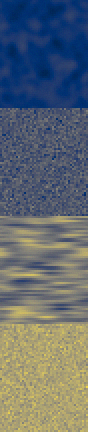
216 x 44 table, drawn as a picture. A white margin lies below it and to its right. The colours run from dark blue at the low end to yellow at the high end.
It is made of 4 by 1 panels. Panel 1,1: very low, blotchy, faint in contrast. Panel 2,1: low, fine-grained. Panel 3,1: middling, streaked across, strong in contrast. Panel 4,1: high, fine-grained.
